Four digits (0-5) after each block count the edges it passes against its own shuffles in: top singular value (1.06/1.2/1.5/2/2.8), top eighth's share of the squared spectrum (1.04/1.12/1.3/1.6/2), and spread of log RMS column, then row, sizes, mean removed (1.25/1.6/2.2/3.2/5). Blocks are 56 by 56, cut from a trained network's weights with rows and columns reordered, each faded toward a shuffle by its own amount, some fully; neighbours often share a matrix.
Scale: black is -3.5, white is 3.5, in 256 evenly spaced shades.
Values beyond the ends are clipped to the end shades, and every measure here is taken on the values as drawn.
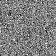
0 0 0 0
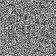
2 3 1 1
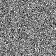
1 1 0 0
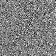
2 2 1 0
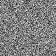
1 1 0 0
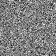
0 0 0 0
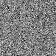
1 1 0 0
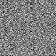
3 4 2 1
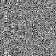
3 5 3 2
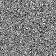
1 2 0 0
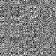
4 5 3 2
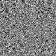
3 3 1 1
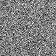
0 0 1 0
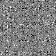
2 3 0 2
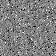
0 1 0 0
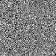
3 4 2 1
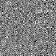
3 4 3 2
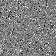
0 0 0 0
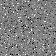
0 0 0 0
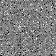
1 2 1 0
